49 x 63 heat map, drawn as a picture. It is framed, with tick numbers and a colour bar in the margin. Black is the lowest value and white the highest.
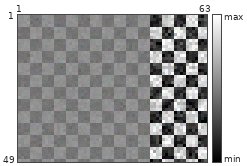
There is no overall slope. A vertical seam about 70% of the way across splits the table, and the left part is calmer. The field is checkered. The halves do not mirror each other.
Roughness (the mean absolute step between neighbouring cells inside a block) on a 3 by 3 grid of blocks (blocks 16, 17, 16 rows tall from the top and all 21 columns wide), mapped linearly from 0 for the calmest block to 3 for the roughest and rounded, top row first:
0 0 3 / 0 0 3 / 0 0 3
